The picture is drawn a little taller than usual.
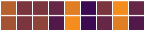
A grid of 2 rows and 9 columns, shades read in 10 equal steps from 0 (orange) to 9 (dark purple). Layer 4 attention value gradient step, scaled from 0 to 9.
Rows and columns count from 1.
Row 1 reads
3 6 6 7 1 9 6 0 7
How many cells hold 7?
3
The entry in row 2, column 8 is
1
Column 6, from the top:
9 9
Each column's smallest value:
3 6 5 7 0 9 6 0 7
